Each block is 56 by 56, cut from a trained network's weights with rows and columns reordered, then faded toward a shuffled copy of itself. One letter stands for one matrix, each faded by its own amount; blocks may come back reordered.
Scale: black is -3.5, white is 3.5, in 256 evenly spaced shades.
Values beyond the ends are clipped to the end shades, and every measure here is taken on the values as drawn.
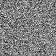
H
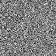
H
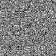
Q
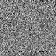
Q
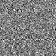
Q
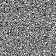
H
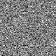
Q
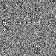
Q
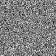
H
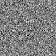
Q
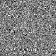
Q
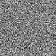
Q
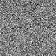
H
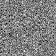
H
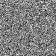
H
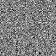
Q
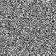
H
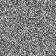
H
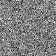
H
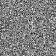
H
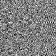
Q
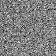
H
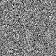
H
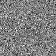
Q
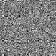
Q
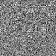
Q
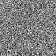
Q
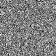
H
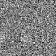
H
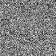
Q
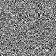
Q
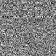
Q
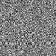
Q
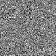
Q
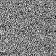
H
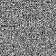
Q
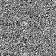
H
